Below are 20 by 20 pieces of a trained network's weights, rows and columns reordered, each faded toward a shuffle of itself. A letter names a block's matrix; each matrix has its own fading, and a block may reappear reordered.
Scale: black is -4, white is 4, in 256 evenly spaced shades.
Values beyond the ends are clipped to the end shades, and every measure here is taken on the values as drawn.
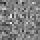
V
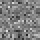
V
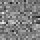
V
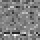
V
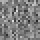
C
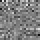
V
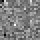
C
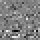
V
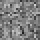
C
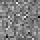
C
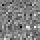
V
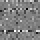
V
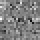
V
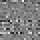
V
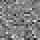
V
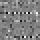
V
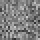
C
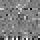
V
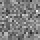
C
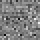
V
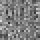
C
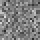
C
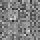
C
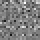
V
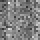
C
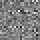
V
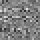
V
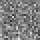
C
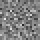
V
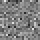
V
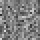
C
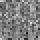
C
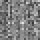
C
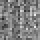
C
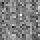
C
